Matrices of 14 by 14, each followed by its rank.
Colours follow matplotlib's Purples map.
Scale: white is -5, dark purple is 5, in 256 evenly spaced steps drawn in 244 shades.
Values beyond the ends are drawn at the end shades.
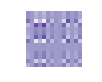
one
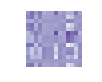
two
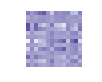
two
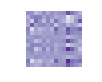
two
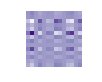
one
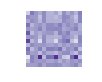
two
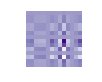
one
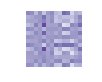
two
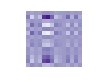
one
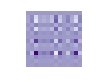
one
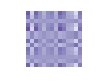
one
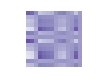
one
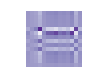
one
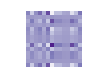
one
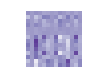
two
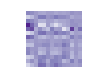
two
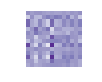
two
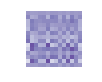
two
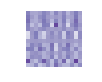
two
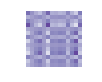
one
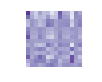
two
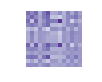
two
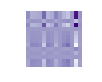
one
